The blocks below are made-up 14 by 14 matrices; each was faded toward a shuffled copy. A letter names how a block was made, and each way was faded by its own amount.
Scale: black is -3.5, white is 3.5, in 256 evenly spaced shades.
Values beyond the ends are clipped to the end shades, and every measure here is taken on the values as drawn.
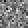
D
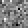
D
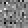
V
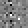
V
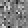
V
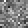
D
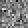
D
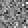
D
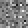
V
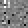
V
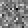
D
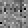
V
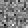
D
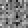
V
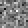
D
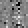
V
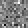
V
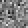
D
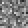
D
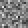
D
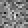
D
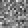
D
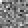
D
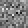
D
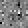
V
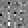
V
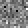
D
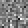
D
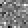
V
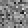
V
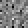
V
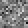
D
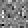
V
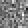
D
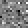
V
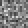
D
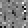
V
